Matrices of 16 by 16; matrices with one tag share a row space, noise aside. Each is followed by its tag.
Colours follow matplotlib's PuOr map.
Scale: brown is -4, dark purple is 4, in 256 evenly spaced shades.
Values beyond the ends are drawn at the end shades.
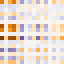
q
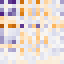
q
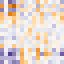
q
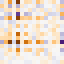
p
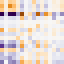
q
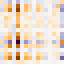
p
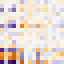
q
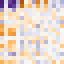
q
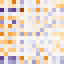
q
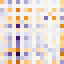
p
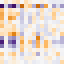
q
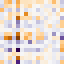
p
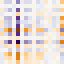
p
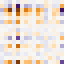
p
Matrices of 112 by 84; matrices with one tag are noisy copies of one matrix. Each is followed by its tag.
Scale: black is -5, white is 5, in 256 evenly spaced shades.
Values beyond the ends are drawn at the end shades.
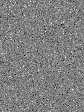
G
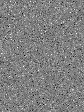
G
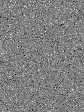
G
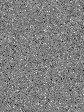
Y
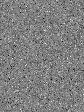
Y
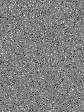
G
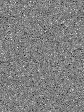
G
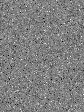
Y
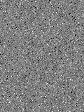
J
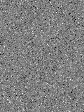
J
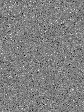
G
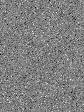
J
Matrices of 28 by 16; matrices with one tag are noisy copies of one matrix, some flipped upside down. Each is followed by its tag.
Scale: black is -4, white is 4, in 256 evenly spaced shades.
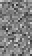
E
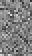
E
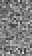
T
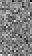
E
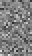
E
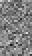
E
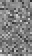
E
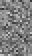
E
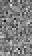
T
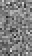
T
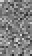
E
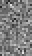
T
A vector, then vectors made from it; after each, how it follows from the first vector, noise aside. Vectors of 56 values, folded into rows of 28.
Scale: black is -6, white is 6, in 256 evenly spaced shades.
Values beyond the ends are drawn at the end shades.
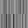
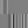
partly zeroed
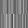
negated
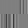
partly zeroed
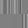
partly zeroed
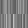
negated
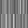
negated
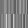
negated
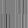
partly zeroed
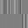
partly zeroed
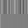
partly zeroed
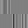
partly zeroed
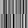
scaled up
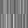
negated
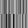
scaled up
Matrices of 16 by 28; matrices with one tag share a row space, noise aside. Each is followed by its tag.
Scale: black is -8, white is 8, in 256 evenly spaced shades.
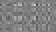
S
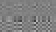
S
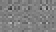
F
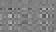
F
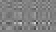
S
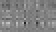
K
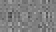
F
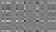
K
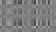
S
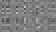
K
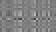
S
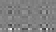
F
